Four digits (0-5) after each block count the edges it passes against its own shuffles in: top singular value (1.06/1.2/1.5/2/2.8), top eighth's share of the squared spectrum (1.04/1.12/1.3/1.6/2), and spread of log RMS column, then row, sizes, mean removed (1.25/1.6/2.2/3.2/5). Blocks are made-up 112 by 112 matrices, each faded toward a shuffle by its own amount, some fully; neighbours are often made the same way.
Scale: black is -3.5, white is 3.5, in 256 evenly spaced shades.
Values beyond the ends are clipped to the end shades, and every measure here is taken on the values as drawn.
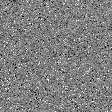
2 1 0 0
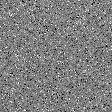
0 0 0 0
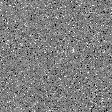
2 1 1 0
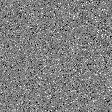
2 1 0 0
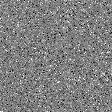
2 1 0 0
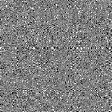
4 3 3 2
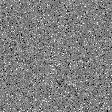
2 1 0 0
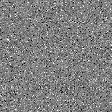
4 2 1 1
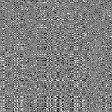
5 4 3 3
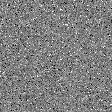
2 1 0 0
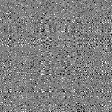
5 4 2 3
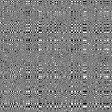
5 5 4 4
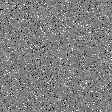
0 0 0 0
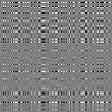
5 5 4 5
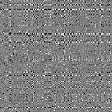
5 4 3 3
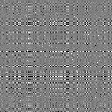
5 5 4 4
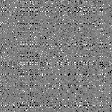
5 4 2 3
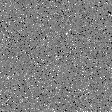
2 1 0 0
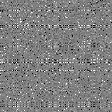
5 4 2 3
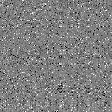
4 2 1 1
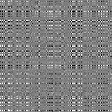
5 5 4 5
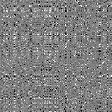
5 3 3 3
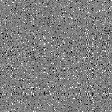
4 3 2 2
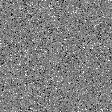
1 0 1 0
